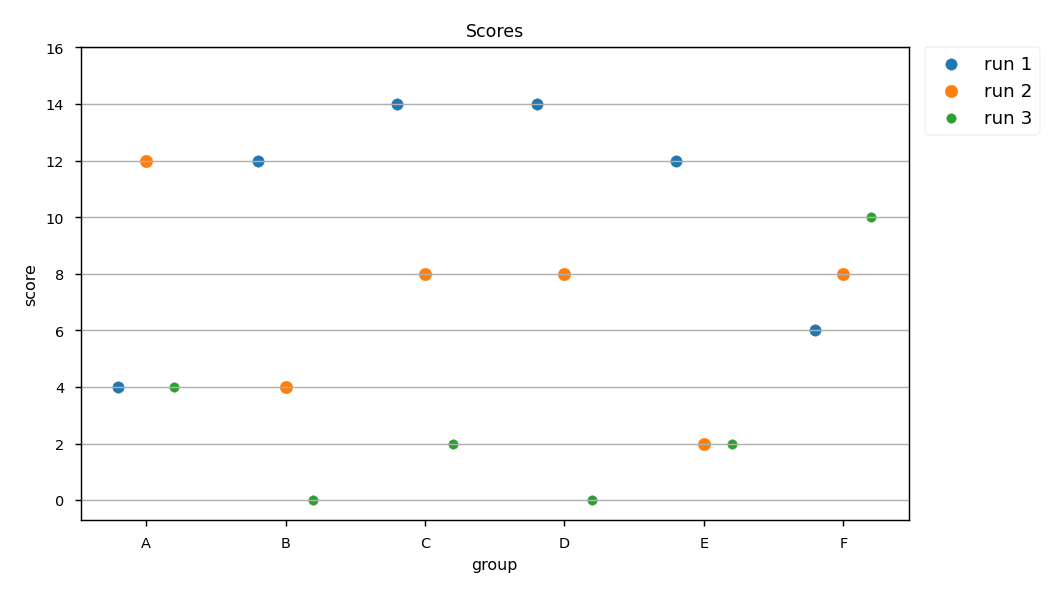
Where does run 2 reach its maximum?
A
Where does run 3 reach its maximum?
F
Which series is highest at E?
run 1
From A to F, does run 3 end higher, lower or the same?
higher
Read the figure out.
Title: Scores
x-axis: group, ticks A B C D E F
y-axis: score, ticks 0 2 4 6 8 10 12 14 16
Legend: run 1, run 2, run 3
Values:
run 1: 4 12 14 14 12 6
run 2: 12 4 8 8 2 8
run 3: 4 0 2 0 2 10
